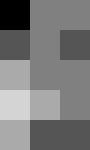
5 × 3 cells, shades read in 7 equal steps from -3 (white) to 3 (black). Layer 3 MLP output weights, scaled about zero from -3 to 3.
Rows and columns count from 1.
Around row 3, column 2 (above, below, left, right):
0 -1 -1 0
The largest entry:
3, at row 1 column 1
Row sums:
3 2 -1 -3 1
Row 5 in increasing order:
-1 1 1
